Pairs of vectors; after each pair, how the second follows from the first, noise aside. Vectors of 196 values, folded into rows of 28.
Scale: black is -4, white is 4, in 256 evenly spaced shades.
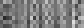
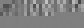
partly zeroed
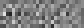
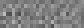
shrunk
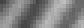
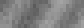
shrunk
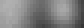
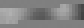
partly zeroed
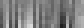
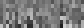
sign-scrambled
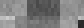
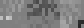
partly zeroed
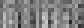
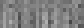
shrunk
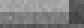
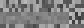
sign-scrambled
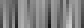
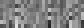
sign-scrambled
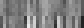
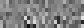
sign-scrambled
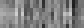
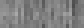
shrunk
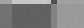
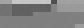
partly zeroed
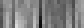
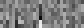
sign-scrambled
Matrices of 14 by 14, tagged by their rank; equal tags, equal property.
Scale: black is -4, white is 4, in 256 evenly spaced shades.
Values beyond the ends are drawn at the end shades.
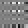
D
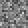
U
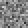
U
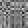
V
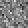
U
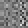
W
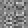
W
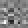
V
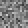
U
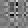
V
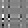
D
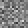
W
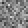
U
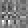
V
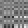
D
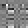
V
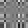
D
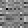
W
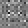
W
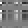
D
